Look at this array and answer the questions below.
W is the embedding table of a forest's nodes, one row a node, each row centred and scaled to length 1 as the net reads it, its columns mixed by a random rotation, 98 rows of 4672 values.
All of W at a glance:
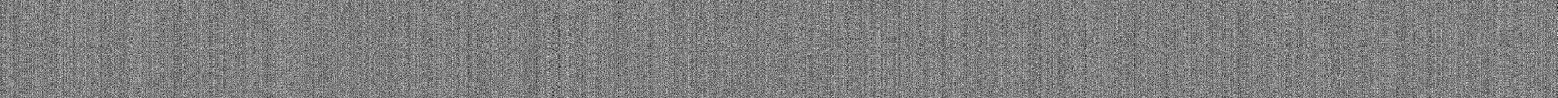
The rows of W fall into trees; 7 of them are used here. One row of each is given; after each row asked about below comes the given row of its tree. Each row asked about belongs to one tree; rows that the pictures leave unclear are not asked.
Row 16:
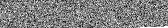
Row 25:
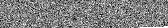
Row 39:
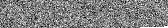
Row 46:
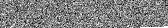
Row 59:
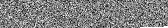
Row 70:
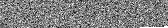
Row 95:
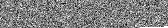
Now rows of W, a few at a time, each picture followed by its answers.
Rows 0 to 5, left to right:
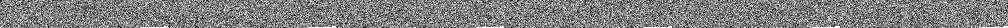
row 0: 39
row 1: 16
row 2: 16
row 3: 70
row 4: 95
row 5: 95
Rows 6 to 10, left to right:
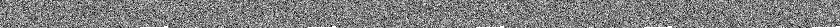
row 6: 39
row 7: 70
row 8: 39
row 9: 59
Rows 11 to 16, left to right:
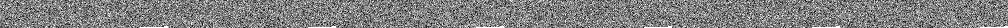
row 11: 70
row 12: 59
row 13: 16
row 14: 39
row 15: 46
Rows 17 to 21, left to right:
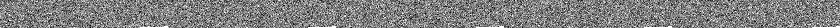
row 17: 16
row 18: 16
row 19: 25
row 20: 95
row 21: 16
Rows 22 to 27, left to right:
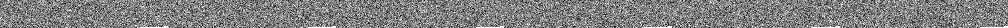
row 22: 95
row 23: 59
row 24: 46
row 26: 95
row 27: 59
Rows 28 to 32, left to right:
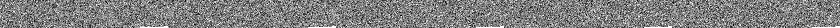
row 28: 16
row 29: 16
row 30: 46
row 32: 95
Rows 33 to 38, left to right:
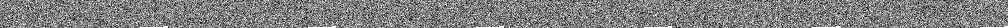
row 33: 25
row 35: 25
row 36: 46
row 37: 70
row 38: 39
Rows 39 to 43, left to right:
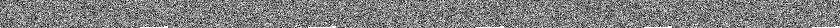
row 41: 70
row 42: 39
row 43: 25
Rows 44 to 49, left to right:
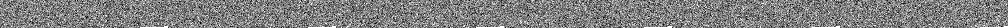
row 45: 46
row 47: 59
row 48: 25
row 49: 95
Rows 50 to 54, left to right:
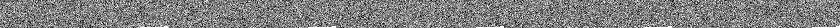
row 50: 16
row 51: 59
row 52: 70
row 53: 95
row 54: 39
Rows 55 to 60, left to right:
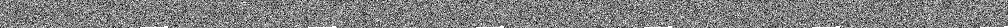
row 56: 46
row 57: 16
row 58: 46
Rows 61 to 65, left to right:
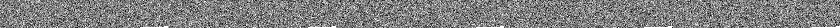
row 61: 59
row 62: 59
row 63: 16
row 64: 46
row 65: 25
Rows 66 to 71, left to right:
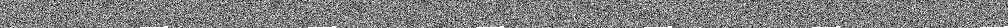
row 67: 46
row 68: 59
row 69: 39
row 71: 59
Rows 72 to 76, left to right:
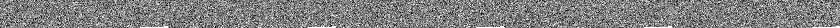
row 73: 70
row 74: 46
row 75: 16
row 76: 16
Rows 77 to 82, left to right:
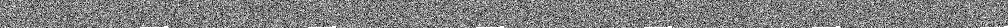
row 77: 46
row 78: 39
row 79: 46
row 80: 59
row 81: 46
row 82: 59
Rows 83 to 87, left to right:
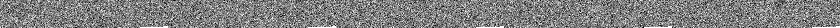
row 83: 59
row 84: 70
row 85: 59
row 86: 46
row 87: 46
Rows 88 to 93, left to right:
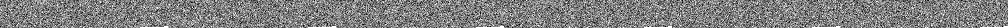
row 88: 95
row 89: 59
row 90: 16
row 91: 95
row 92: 95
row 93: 59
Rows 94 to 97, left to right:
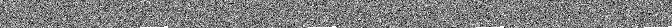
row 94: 46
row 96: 16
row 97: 46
